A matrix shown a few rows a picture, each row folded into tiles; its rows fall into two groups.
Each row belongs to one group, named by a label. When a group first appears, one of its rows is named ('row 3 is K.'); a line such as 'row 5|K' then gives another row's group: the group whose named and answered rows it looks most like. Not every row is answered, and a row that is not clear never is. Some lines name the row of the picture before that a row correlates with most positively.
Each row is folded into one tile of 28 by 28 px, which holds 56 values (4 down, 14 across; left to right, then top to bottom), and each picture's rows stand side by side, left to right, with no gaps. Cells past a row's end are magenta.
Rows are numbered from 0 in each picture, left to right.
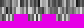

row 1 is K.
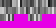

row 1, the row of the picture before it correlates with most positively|2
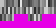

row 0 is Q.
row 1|K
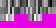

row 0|Q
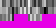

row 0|K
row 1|Q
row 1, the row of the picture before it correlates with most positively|0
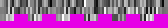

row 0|Q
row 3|Q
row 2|Q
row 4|K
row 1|Q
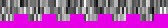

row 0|K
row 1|K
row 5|K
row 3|Q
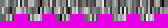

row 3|K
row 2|K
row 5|Q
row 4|Q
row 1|Q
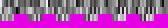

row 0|Q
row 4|Q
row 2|K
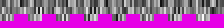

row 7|Q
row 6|Q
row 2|K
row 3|Q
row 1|Q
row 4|K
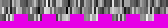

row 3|Q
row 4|K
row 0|K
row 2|Q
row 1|K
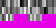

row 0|K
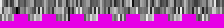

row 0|Q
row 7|K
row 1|Q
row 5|Q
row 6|Q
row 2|K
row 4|K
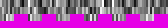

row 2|Q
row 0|Q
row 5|Q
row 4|Q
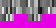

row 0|K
